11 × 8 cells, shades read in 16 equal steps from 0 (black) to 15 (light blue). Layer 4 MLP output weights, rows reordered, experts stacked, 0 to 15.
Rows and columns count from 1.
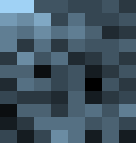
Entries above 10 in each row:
2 2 0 0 0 0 0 0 0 0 0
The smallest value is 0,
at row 7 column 6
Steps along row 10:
up up same same down up down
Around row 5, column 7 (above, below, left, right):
6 4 4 4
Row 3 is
9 8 10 8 9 7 3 4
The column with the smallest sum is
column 6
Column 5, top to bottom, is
5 8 9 7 3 6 6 7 7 8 8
